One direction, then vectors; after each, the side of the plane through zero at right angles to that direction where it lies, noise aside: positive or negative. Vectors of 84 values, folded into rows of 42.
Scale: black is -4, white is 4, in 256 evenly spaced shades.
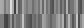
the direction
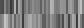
negative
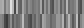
positive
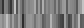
negative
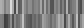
positive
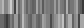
positive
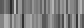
negative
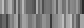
positive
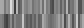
positive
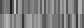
negative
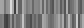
positive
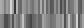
positive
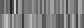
negative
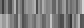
negative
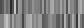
negative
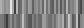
positive
